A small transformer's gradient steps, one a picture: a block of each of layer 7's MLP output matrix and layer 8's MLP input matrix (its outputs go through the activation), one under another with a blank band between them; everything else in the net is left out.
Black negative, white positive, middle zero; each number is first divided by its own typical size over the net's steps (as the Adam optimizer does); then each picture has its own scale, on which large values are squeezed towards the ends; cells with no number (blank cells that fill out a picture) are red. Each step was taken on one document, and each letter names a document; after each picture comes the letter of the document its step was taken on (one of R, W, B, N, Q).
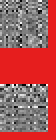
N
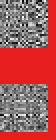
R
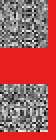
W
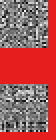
R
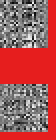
W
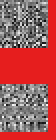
R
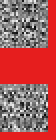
W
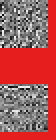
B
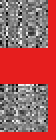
N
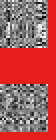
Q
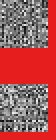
B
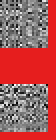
N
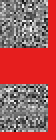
R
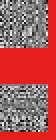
B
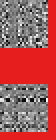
R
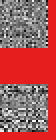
B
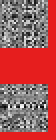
W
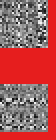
Q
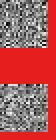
Q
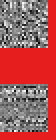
R
